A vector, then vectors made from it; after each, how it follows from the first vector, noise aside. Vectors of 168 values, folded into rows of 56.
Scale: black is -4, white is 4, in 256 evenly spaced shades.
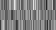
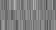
shrunk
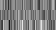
reversed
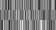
reversed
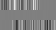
partly zeroed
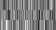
wrapped around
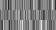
reversed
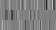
partly zeroed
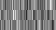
wrapped around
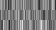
reversed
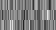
wrapped around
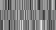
reversed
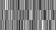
wrapped around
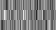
wrapped around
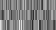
wrapped around
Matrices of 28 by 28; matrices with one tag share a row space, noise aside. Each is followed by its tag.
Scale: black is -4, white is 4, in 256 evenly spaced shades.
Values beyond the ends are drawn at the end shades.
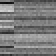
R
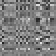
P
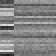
R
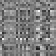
P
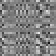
P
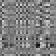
P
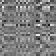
P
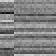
R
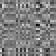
P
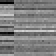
R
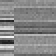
R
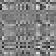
P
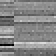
R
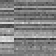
R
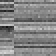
R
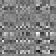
P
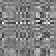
P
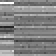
R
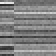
R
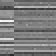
R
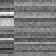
R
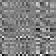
P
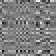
P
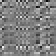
P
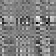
P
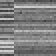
R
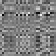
P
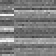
R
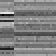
R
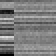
R
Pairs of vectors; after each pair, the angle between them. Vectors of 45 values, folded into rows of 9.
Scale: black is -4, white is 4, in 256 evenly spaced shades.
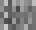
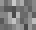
orthogonal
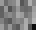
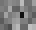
partly opposed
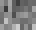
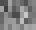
partly aligned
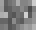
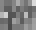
nearly parallel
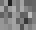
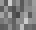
nearly opposite
